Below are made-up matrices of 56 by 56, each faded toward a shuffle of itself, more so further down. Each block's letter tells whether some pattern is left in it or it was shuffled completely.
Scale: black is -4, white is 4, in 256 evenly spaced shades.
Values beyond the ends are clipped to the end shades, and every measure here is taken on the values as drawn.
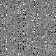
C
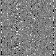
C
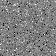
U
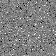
U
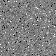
U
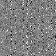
C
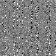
C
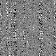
C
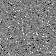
U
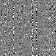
C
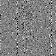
C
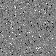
U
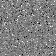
U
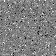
U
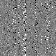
C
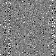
C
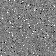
U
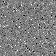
U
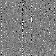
C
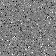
U
